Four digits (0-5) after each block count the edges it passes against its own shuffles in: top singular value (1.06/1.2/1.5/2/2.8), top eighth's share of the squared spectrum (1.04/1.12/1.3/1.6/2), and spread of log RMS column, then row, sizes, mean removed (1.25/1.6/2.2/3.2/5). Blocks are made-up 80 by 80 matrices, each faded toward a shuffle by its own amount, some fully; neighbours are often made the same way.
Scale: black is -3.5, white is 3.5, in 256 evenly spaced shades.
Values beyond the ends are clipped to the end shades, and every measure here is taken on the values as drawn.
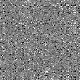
4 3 2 2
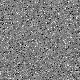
2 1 0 0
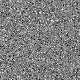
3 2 0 1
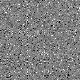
3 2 1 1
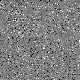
2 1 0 0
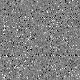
4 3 1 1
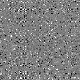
4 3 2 2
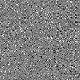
4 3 1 1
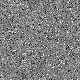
1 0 0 0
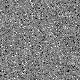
2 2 0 0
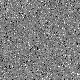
1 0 0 0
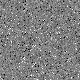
1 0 0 0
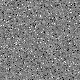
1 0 0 0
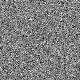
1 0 0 0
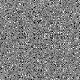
4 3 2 1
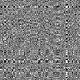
5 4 3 3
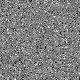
2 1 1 0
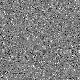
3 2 0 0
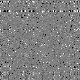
4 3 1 2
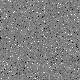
1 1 0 0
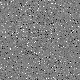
1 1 0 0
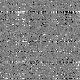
4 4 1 3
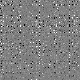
2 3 3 3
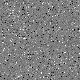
1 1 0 0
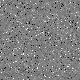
0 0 0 0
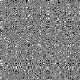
4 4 2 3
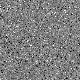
1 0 0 1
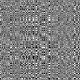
5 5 4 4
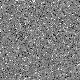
2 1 0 0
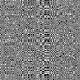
5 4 3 3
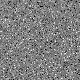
2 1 0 0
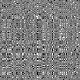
5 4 3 3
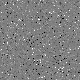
2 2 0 0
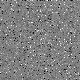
3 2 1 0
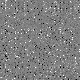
3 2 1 0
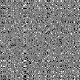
4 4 2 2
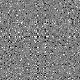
4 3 2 2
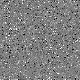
3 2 1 1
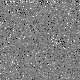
2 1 0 1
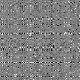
5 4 2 3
